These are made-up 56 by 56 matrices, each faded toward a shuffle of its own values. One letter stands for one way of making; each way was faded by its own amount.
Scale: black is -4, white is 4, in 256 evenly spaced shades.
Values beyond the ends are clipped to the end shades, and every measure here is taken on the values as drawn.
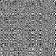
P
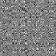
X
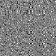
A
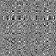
P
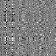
P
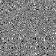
A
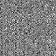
A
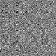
A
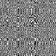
P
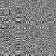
P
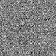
A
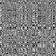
P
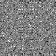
A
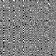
P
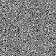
A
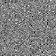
A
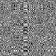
X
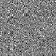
A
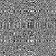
X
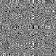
X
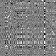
P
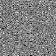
A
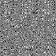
A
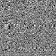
A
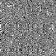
A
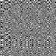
P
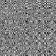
X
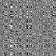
P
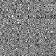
A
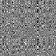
X
